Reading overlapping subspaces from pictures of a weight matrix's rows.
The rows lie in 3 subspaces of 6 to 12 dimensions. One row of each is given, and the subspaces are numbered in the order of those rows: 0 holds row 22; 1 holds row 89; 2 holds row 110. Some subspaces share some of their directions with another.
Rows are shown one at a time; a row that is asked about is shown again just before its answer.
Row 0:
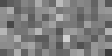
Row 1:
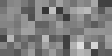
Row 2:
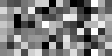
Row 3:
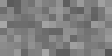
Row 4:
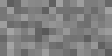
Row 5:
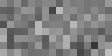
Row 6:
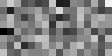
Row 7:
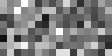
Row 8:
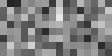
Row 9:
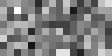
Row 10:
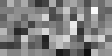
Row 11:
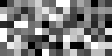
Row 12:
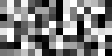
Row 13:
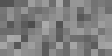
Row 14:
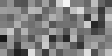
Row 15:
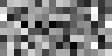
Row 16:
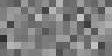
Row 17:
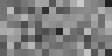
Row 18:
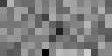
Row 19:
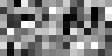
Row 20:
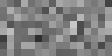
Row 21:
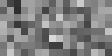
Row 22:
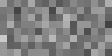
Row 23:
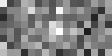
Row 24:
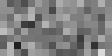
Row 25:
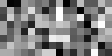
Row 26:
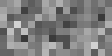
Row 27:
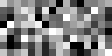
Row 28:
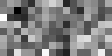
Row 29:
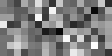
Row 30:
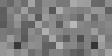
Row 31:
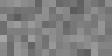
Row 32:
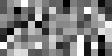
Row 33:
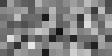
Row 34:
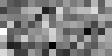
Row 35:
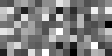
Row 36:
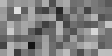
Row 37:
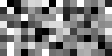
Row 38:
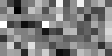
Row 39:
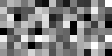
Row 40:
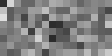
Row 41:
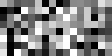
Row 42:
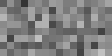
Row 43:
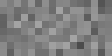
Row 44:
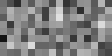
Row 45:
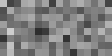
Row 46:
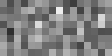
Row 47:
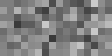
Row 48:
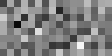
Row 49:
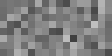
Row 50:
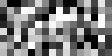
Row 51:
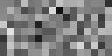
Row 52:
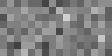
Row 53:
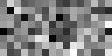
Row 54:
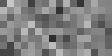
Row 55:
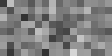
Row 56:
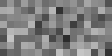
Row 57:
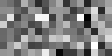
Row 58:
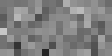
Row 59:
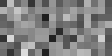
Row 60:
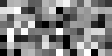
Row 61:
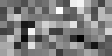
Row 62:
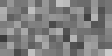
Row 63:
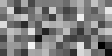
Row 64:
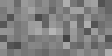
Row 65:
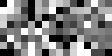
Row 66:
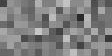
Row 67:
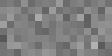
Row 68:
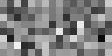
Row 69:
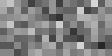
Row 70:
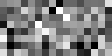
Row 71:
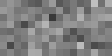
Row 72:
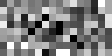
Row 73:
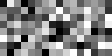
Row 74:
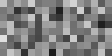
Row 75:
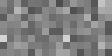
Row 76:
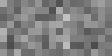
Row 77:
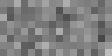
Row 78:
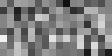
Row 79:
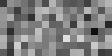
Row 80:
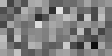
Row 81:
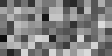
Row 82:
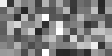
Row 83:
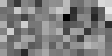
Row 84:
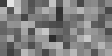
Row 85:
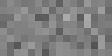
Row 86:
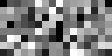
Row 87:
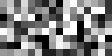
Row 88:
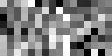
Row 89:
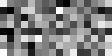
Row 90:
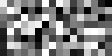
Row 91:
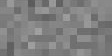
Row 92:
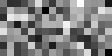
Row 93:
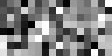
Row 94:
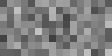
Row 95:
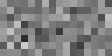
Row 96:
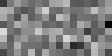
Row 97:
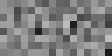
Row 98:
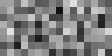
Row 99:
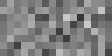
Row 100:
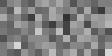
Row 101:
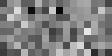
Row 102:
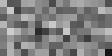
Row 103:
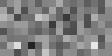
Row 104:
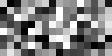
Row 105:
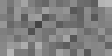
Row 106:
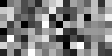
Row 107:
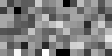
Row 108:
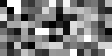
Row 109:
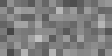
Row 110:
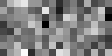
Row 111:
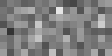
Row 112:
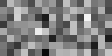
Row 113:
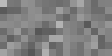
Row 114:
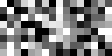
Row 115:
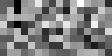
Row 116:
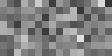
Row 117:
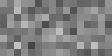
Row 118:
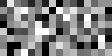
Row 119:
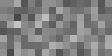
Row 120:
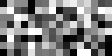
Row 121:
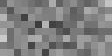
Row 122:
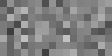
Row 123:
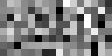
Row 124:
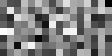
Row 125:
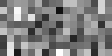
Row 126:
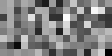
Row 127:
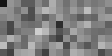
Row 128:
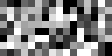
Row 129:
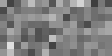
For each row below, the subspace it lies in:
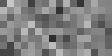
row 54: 1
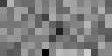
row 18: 2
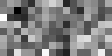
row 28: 2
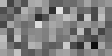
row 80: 0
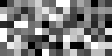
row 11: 1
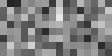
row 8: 0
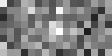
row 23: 2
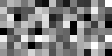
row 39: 0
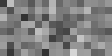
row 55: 2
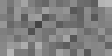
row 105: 2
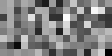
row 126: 0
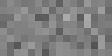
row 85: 0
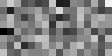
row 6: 1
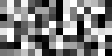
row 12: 0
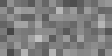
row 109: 0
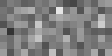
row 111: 0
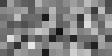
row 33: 1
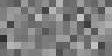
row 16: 0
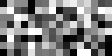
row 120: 1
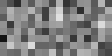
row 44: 0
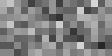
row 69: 1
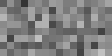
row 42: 2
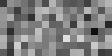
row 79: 1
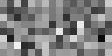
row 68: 0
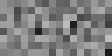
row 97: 0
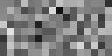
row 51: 0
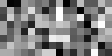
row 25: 0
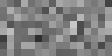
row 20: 0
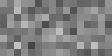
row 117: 2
